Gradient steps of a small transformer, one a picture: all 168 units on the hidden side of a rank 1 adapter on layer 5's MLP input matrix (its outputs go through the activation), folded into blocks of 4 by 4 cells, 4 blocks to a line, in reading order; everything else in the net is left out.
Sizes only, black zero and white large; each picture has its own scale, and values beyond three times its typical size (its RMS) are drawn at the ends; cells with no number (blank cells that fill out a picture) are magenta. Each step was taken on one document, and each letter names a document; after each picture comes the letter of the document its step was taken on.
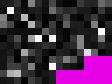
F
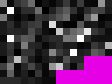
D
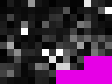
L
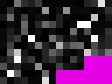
L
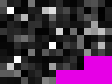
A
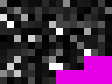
F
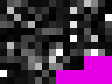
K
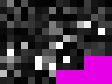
F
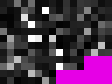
D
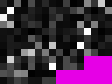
F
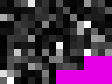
L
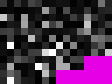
L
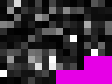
K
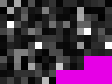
D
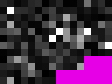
D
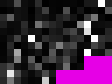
L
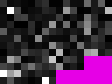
F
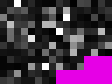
D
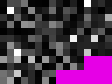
K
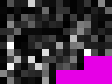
L
